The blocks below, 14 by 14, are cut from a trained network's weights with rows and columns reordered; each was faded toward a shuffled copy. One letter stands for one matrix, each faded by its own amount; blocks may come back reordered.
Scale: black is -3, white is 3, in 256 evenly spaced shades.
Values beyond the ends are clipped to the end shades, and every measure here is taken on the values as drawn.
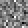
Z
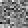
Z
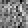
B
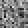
B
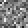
Z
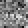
B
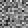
Z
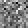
B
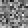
Z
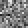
Z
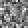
Z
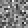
Z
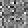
B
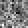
B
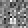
B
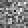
Z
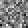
Z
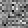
B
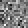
Z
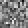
Z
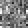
B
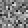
Z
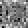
B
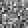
Z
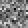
Z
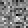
B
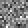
Z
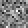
Z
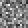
Z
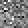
Z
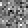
Z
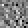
B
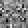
B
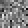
Z
